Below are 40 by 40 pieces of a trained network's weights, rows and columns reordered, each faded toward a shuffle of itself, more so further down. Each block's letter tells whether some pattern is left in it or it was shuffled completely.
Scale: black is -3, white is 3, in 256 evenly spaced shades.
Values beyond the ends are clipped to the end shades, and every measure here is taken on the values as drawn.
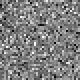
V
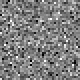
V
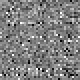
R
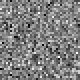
R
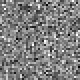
V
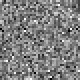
V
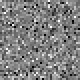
V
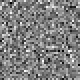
R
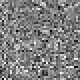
R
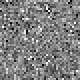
V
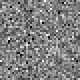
V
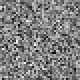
V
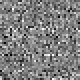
R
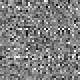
R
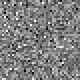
V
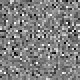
R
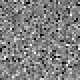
V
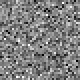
V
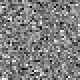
V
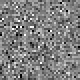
R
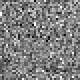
R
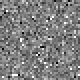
V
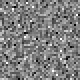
V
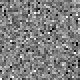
V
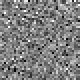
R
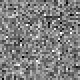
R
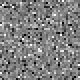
V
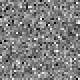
V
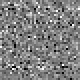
R
